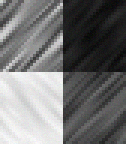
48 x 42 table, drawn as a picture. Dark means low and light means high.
It is made of 2 by 2 panels. Panel 1,1: middling, slanting up to the right, strong in contrast. Panel 1,2: very low, slanting up to the right, faint in contrast. Panel 2,1: very high, slanting down to the right, faint in contrast. Panel 2,2: low, slanting up to the right.
